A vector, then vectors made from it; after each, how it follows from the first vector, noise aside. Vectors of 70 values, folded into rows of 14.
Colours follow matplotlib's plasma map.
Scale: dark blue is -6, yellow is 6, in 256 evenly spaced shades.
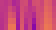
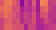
reversed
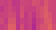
shrunk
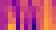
scaled up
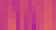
shrunk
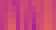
shrunk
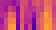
scaled up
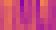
reversed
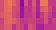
reversed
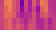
reversed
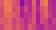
reversed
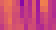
reversed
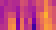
scaled up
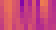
reversed
